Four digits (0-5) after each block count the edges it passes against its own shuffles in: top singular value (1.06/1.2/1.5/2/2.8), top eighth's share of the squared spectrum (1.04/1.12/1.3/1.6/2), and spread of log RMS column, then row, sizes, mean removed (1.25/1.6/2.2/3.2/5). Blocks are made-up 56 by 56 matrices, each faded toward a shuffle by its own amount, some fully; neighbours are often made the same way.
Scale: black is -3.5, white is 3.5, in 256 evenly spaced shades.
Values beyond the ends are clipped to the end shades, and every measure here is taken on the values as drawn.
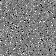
0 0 0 0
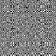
4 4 3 3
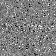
1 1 0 2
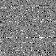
2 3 0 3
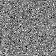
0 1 0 0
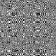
4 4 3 3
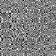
4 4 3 2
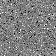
0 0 0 0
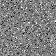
1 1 0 0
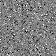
1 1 0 0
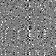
4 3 2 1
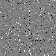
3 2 1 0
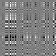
5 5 4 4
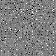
3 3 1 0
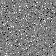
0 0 0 0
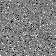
0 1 0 0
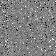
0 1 1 0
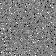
0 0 0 0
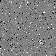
0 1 0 0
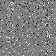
2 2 1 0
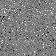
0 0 0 0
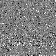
1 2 0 2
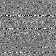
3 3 0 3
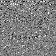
1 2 0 2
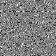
1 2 0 2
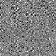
3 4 2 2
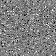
2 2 0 1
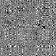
4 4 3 2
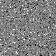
1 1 0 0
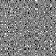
4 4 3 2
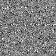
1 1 0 2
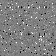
3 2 0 0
